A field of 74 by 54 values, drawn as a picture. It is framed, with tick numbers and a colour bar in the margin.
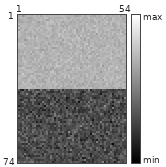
The table splits into 2 rows of 1 panel. Panel 1,1: high, fine-grained, faint in contrast. Panel 2,1: low, fine-grained.
